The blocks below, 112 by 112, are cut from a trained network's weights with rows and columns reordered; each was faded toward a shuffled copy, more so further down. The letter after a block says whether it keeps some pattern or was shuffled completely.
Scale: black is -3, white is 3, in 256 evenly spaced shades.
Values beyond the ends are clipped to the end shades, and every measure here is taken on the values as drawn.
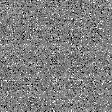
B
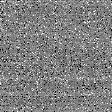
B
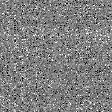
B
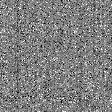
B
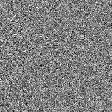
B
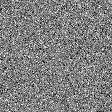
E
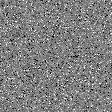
E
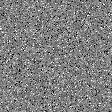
E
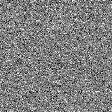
B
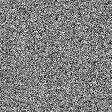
B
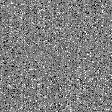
B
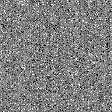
B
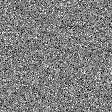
E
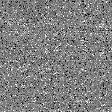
B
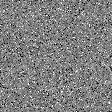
E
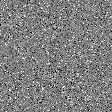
E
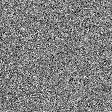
E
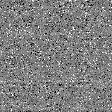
B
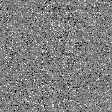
B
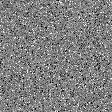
E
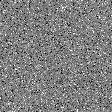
E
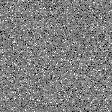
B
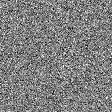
B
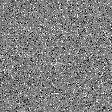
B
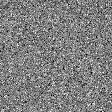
E
